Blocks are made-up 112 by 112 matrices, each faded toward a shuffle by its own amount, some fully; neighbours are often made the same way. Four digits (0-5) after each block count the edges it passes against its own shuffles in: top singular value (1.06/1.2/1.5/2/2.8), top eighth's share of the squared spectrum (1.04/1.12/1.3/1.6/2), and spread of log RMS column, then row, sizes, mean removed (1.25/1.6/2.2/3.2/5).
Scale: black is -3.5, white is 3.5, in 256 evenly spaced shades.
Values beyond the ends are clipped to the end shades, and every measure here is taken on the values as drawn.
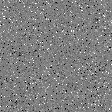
2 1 0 0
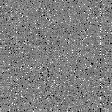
4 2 1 0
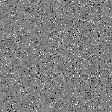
4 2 1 1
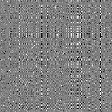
5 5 4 3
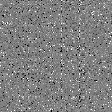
4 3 2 1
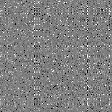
5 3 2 2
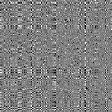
5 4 4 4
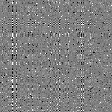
5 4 3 2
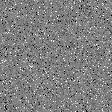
3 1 0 0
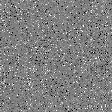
3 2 0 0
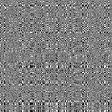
5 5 4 4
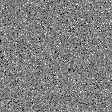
2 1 0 0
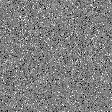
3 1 0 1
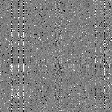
5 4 3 1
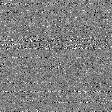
2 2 0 4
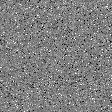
0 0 0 0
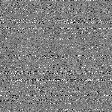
2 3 0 4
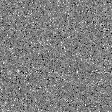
0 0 0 2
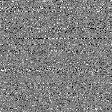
2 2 0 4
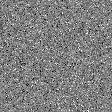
0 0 0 0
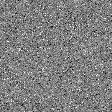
0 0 0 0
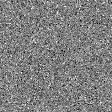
0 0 0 0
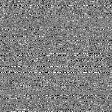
2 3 0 4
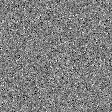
0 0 0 0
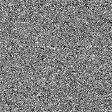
1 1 0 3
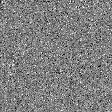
0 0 0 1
